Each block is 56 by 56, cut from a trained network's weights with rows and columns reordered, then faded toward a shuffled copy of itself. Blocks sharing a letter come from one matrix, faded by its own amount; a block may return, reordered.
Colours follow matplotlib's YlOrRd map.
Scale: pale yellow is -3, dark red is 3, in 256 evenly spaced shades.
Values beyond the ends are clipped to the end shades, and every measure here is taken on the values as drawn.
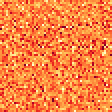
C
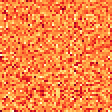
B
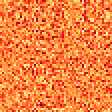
B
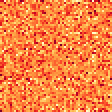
C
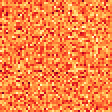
B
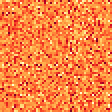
C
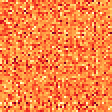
C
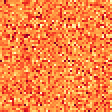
C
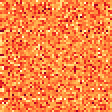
C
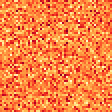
B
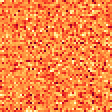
C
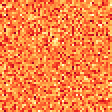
B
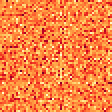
C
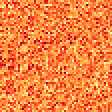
B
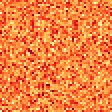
B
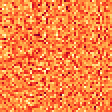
B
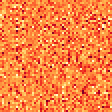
C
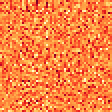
C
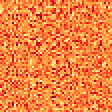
B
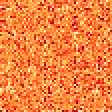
C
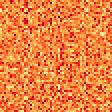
B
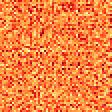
B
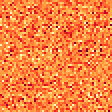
C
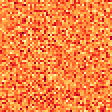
B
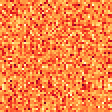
B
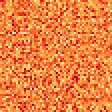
B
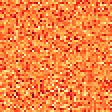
C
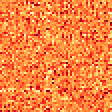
C
